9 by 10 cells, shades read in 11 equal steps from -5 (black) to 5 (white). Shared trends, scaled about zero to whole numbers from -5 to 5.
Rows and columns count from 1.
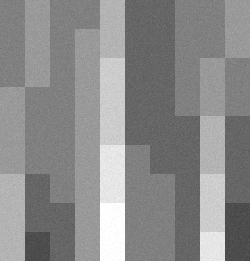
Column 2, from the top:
1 1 1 0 0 0 -1 -1 -2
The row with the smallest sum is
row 1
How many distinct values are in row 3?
4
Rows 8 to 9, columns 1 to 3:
2 -1 -1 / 2 -2 -1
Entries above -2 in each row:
10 10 10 10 10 10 10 9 8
